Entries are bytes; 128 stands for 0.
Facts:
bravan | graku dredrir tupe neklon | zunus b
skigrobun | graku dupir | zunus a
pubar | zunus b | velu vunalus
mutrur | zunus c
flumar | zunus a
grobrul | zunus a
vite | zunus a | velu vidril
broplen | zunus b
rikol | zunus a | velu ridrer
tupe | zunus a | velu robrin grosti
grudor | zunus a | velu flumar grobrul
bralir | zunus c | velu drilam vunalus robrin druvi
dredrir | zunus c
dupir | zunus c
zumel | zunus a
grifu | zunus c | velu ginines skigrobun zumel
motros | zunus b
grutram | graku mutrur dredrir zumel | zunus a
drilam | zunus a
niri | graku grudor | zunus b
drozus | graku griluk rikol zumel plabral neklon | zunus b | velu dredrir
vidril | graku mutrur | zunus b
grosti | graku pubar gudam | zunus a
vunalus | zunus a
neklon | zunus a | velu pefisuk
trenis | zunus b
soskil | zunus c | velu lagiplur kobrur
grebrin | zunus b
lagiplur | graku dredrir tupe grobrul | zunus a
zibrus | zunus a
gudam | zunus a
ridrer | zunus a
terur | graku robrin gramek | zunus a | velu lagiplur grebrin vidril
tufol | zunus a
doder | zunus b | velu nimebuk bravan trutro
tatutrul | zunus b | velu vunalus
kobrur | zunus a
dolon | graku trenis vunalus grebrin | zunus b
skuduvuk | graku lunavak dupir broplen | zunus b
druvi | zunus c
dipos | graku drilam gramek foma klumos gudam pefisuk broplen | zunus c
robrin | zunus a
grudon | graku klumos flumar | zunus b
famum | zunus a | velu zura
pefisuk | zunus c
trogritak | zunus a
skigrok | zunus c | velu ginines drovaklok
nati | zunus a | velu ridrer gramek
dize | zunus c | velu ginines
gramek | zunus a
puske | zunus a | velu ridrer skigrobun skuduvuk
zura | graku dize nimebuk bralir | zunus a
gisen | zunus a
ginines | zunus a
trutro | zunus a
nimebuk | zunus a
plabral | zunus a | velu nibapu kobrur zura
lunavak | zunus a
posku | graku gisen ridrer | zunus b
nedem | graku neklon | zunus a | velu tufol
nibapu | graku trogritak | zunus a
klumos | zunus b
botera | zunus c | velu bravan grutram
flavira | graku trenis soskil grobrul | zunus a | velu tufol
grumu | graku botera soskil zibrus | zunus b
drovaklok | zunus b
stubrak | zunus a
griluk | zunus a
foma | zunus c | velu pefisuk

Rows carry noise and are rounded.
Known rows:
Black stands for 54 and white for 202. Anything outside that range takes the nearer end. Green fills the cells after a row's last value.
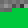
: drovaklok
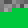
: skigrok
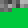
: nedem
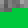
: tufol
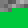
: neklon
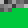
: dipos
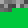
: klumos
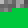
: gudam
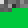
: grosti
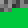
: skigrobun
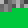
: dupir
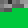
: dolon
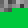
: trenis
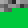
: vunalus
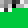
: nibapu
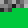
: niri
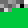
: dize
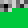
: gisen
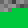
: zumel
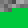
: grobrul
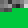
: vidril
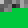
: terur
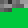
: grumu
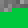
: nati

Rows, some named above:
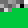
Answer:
dize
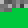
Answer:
druvi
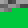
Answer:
tupe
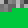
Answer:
pefisuk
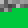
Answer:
grudor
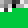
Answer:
nibapu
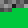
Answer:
skuduvuk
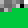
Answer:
bralir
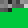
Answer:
bravan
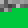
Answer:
grudor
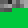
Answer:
drozus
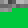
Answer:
plabral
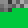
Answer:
doder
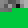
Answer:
lagiplur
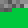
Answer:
motros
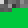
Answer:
grosti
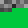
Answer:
grudon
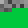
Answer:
tatutrul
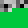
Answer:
ridrer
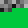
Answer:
niri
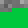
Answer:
stubrak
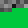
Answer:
skuduvuk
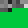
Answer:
bravan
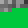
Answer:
gramek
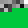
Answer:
nimebuk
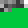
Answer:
zura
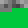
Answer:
kobrur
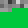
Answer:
soskil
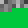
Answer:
dupir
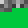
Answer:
pubar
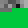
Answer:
lagiplur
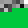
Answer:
nimebuk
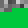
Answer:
grebrin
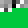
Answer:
trogritak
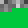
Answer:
foma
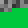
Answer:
skigrobun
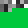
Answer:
posku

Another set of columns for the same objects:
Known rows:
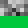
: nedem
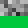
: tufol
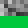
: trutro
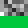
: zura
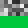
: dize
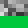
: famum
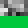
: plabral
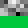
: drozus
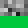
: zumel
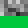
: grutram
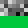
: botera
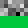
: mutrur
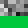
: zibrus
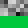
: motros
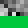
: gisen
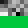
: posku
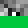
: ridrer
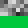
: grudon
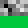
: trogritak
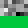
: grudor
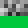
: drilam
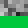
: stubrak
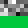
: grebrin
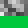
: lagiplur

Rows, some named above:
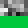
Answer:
plabral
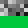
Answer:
botera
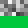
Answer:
skigrobun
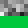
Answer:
terur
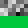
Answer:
pubar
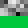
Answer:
drozus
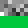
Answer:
dipos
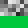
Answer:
skuduvuk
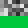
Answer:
dize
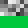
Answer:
skuduvuk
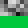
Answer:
bravan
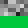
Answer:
drovaklok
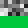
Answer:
bralir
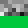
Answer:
terur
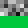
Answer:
druvi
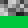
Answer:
doder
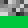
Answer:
niri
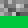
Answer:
ginines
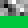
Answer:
nibapu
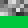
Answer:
grudon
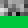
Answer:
tupe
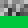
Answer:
gramek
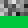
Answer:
vunalus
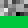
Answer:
grudor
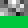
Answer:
vidril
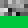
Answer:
rikol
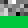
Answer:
trenis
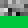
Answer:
rikol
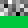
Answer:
dupir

